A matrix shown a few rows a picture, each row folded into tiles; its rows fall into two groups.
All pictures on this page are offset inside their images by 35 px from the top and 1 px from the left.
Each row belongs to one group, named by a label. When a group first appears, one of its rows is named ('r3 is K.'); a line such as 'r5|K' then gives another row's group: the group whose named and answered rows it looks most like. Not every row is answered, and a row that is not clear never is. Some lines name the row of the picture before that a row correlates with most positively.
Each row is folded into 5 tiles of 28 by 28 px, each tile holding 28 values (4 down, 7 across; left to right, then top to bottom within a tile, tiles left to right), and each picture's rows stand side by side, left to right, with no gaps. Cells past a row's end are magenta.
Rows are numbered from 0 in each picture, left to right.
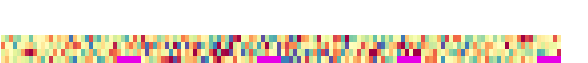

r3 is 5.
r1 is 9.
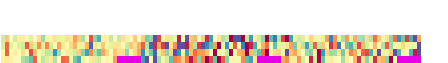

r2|9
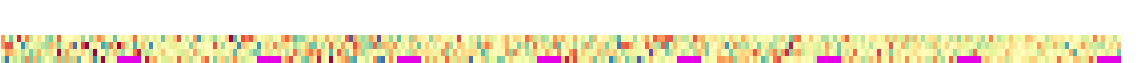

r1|5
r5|9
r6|9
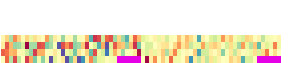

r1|5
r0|5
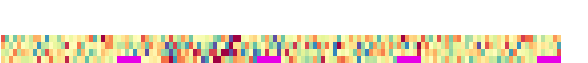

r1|9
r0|5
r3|5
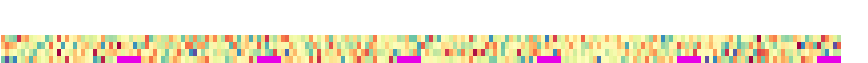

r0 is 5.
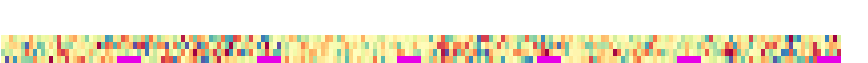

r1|9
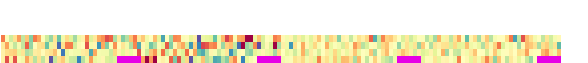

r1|5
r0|5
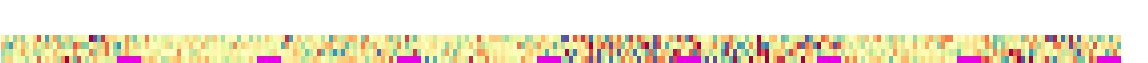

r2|9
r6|5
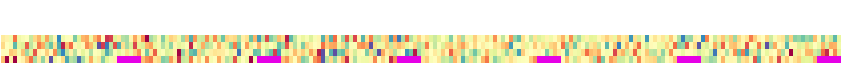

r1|9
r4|9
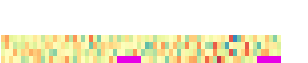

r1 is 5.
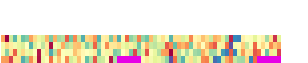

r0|9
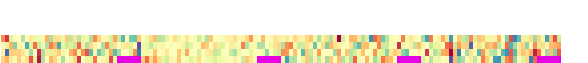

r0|9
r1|5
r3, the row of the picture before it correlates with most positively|1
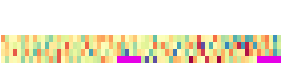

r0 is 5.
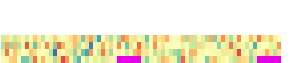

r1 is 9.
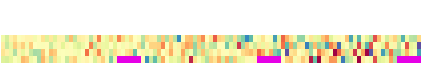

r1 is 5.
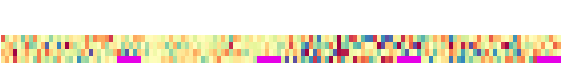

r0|5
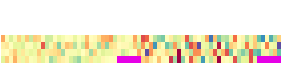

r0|5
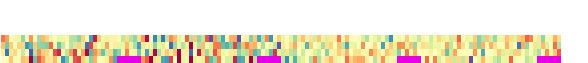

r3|5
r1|9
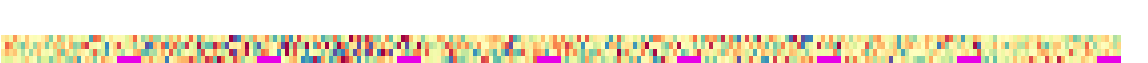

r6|5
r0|5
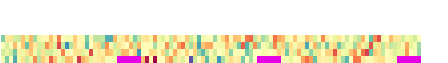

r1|5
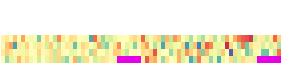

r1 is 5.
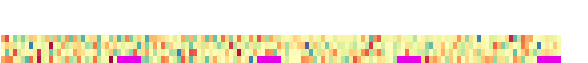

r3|5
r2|9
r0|9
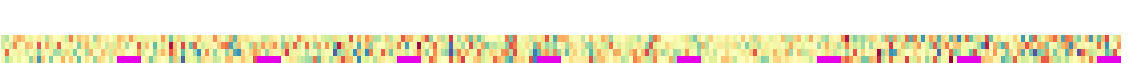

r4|9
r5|9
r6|9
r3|9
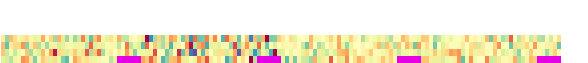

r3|9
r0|9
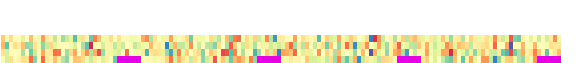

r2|5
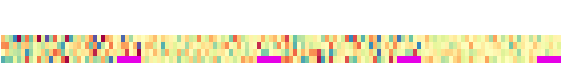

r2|9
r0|5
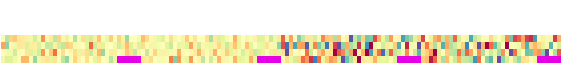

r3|5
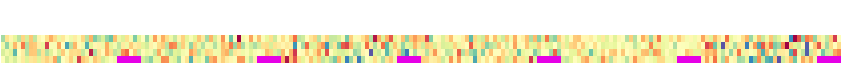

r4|9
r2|5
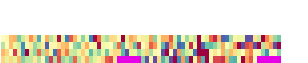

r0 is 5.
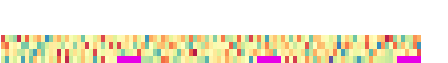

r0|5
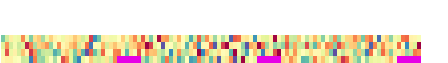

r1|5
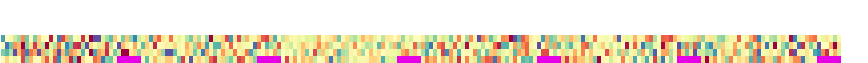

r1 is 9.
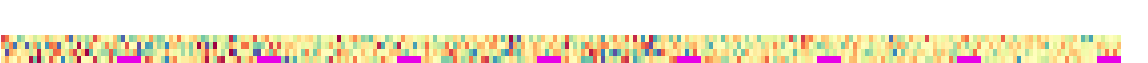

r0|9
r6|9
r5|5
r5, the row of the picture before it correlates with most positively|4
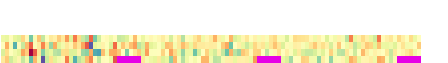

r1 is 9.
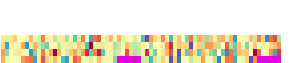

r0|9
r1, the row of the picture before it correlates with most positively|1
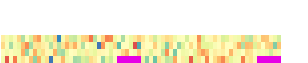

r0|5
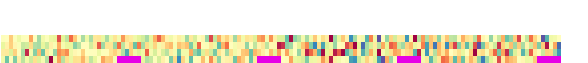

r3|9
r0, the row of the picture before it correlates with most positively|1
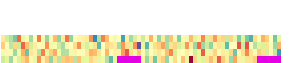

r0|5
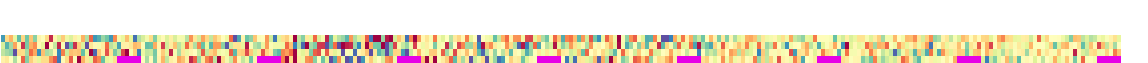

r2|5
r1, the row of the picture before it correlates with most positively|1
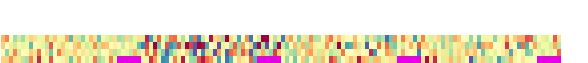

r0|9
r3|5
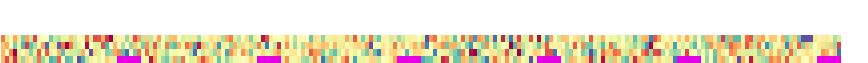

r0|5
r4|9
